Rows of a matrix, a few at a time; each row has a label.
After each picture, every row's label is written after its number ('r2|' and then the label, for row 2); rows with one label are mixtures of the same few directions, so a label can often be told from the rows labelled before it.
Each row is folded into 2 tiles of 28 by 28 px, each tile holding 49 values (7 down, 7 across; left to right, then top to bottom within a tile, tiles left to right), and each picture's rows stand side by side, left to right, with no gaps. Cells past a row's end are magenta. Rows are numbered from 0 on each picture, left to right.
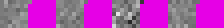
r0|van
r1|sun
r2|sun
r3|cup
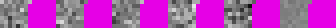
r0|cup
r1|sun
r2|sun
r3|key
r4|key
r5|van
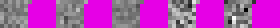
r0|cup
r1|cup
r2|key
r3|key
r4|cup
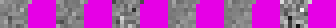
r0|cup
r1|sun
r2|cup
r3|van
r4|van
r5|cup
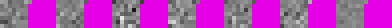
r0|sun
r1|sun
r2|cup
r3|sun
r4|cup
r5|sun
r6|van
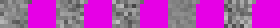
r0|sun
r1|key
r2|van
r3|key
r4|cup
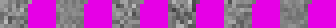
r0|cup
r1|cup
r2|van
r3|key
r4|van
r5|key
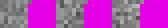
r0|cup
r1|van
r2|key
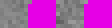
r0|key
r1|sun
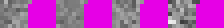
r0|van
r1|sun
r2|key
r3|sun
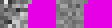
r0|van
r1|van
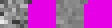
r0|sun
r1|sun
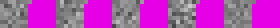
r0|van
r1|van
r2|sun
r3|key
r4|van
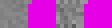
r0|key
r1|cup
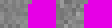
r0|cup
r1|van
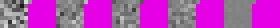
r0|key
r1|sun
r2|cup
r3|key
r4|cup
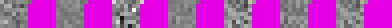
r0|van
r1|key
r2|cup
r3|cup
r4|key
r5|cup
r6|key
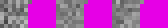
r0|cup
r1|van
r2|van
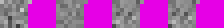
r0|cup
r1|van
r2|sun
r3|sun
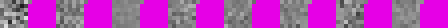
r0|key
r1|cup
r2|key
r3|key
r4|sun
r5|cup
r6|van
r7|key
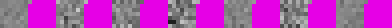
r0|sun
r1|cup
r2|cup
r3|sun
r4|cup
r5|cup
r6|van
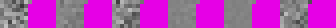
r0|key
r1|van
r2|van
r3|key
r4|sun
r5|sun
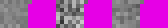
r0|cup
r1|cup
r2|key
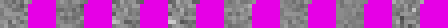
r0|key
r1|key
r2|sun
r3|sun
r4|key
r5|key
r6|van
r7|cup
